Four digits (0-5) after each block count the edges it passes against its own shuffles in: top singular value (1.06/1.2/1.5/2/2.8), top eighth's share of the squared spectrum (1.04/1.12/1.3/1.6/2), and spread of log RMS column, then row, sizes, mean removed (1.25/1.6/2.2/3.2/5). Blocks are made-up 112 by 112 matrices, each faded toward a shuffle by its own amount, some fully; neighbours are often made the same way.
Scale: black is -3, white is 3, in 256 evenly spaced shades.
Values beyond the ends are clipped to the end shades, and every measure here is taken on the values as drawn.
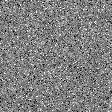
0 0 0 0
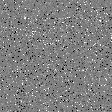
2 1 0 0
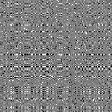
5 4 3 4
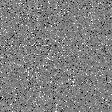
3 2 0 0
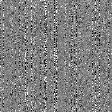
2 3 4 0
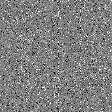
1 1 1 0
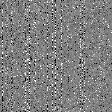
2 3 4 0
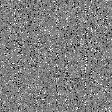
1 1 2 0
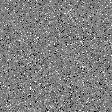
1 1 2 0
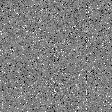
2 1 1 0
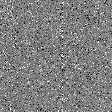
2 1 2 0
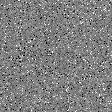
0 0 0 0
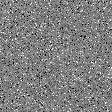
0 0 0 0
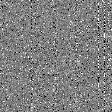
2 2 3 0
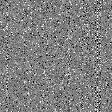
2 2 2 0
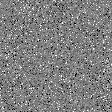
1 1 1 0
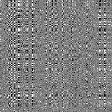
5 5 4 3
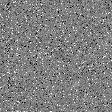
2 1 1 0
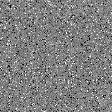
3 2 1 0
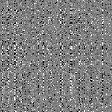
5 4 3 2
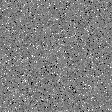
0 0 0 0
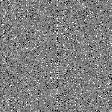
4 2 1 1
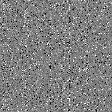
4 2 2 0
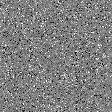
2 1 0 0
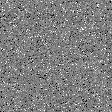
0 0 0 0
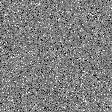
0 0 0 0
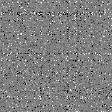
2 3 2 2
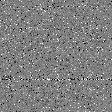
2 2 1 2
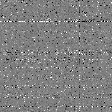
3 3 2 3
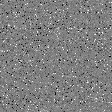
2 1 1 1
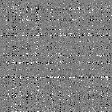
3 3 3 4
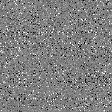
4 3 1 2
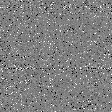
3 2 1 1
